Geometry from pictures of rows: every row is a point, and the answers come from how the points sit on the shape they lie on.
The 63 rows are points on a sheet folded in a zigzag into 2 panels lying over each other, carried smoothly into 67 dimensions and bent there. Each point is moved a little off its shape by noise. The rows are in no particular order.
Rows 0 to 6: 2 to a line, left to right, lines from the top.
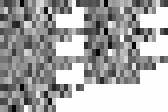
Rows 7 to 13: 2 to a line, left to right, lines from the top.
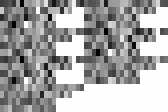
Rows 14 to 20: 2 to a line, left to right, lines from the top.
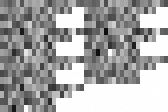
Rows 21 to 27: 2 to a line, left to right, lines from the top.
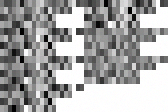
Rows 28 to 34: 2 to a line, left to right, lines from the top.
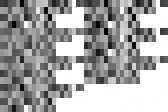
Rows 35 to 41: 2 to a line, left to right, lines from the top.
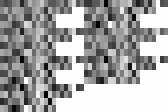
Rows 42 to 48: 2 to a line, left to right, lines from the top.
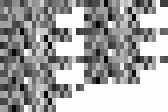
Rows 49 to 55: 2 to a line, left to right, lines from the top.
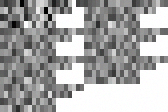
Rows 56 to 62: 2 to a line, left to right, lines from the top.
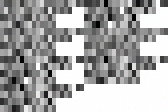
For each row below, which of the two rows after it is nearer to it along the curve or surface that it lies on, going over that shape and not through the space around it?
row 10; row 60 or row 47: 47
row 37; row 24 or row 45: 45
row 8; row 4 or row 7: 7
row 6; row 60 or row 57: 57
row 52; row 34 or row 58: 58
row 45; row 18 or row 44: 44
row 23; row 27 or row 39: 27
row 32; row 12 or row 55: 55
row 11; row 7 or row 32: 7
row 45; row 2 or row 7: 2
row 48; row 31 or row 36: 36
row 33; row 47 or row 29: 29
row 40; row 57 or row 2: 57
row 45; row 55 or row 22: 22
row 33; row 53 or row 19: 19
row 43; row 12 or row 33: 33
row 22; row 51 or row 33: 33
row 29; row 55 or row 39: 39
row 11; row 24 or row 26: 24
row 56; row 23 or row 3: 23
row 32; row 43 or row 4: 43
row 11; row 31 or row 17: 17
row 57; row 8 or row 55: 8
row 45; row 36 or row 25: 36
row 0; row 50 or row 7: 7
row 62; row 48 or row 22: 22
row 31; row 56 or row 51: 56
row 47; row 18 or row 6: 6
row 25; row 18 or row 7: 7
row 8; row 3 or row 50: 3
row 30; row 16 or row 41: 16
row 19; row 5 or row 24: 5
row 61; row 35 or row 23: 23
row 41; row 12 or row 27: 27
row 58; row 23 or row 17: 23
